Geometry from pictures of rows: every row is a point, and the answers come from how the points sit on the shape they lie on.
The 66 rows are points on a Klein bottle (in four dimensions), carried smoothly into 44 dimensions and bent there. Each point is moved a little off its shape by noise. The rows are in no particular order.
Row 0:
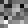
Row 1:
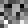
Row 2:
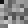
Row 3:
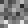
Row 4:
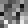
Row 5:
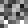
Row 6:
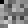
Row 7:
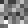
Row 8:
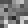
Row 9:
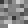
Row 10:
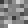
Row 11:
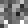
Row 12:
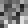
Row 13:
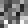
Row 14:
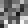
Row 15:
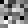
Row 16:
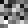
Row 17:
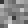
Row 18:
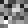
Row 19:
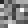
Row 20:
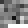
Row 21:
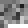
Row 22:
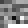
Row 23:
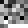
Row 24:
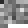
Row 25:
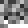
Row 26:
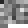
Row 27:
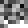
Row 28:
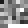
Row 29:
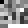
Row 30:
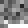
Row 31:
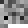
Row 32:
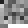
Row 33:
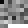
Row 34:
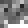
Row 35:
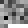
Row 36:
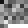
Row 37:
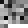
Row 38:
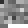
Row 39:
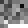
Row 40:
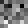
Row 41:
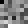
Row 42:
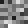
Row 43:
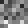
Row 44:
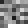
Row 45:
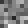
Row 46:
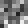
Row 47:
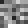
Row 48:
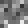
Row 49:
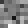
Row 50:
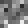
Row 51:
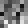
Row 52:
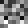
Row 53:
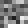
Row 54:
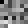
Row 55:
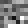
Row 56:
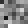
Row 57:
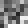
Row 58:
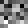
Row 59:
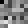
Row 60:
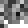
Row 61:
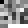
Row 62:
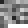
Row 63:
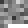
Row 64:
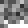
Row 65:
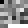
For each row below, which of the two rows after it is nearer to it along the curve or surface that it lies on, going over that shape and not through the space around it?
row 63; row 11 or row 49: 49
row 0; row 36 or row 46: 36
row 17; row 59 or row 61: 59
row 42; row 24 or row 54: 54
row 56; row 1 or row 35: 35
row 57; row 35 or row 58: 58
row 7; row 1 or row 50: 50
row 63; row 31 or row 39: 31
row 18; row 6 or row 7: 6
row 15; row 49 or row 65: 65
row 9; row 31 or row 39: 31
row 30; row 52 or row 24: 52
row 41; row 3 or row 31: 31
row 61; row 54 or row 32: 54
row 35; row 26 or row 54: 26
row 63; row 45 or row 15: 45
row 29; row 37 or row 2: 37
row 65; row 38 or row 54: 54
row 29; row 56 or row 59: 59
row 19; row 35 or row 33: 35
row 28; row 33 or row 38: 33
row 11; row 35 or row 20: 20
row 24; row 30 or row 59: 59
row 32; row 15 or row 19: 19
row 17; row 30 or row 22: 22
